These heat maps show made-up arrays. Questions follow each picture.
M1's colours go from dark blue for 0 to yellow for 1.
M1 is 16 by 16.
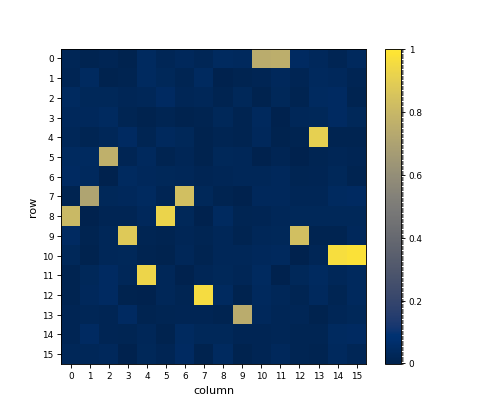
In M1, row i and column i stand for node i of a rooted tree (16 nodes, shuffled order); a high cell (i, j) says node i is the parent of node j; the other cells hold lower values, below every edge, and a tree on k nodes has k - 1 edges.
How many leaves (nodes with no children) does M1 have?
6
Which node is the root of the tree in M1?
8
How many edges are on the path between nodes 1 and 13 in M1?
4
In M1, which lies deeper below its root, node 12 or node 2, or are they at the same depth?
node 12
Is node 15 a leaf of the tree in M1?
yes
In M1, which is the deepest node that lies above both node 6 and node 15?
0
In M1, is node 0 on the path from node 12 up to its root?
yes
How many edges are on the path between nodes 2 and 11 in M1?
4
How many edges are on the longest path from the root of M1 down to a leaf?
8
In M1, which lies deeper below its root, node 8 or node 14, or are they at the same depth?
node 14
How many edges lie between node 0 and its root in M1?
1
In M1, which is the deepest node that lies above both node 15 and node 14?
10
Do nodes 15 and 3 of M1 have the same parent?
no
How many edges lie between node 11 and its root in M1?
2
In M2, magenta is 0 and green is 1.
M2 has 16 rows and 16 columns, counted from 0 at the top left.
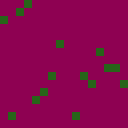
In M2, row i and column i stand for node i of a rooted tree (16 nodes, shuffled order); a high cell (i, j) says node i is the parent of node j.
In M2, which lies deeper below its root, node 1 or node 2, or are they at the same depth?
node 2
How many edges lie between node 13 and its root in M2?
1
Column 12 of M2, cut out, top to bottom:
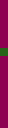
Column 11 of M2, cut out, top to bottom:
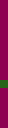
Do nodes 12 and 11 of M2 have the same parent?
no
